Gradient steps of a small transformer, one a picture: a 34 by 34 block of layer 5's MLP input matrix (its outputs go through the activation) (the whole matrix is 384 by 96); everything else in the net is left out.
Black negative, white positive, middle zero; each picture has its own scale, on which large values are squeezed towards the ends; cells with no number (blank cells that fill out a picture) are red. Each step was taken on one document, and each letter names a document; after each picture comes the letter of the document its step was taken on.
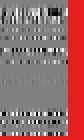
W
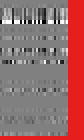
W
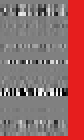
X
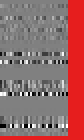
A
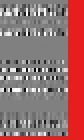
X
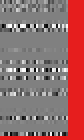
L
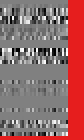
W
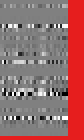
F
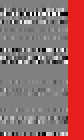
W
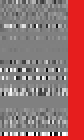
L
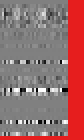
X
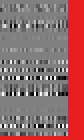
L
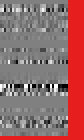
A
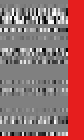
W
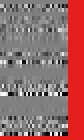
A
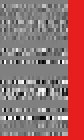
F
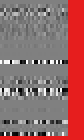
X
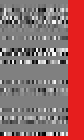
W
